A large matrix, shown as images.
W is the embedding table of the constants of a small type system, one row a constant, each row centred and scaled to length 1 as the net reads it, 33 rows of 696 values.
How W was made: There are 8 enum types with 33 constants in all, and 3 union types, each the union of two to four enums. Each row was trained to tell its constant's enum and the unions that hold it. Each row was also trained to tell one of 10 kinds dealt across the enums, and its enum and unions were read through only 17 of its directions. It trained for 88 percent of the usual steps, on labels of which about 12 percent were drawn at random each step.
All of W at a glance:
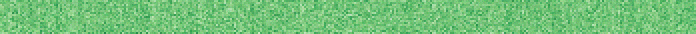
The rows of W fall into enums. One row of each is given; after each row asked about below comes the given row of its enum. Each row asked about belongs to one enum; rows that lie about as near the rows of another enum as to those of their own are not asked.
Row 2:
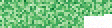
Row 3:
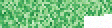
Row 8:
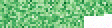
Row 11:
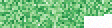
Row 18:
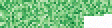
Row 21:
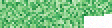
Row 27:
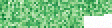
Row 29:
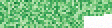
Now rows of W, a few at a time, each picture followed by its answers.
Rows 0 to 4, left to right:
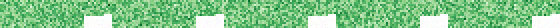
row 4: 8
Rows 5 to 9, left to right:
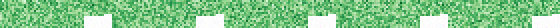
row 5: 27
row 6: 3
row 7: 21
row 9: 11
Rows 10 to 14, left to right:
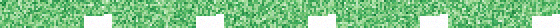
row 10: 11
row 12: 21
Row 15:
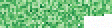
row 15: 2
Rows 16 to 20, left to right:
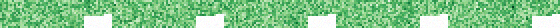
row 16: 27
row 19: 3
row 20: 27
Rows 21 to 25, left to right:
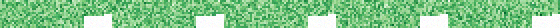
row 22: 18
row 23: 2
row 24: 21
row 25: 21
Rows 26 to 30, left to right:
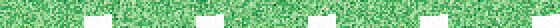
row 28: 3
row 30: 2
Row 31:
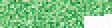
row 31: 2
